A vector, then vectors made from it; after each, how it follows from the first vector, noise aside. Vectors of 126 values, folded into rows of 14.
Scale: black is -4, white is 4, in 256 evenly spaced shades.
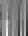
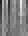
reversed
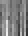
copied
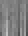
shrunk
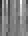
reversed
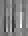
wrapped around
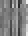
wrapped around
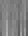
shrunk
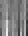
copied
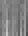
shrunk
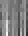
copied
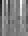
reversed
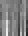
copied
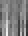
copied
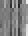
wrapped around
